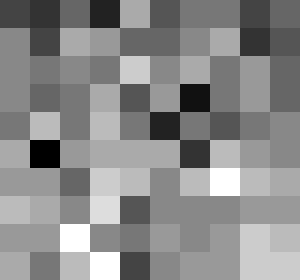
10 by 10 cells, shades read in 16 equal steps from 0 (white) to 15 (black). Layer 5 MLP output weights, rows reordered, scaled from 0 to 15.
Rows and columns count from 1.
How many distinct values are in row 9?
6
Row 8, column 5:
10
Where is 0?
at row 7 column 8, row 9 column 3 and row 10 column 4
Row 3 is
7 8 7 8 3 7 5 8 6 9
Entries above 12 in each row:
1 0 0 1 1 1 0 0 0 0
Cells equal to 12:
3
